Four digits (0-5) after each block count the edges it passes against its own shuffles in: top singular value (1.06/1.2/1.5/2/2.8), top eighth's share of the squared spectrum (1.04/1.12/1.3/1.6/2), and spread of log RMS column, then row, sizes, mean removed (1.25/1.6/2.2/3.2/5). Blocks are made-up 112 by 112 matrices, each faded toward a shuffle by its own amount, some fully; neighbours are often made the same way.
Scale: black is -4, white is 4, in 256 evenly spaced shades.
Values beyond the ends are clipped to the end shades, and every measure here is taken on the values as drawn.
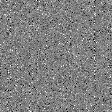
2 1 2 0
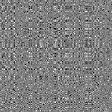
5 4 3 3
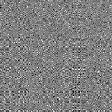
5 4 3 3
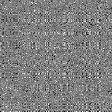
5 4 3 3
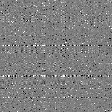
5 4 2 3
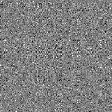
4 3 2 2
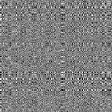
5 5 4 4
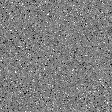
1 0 0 0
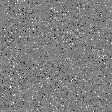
2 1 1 0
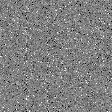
1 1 1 0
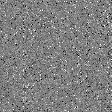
1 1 2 0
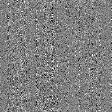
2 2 4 0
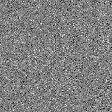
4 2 1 1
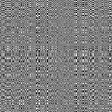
5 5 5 4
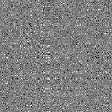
4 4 3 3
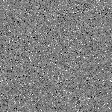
2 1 0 0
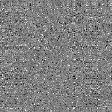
4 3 2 2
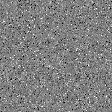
3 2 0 0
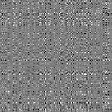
5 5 4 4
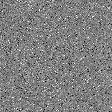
2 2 0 0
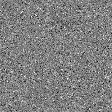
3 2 0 0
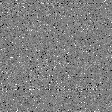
3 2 0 1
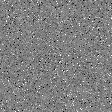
1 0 0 0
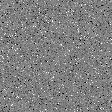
2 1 0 0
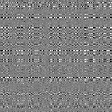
5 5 3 4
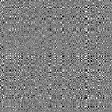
5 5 4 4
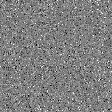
3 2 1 1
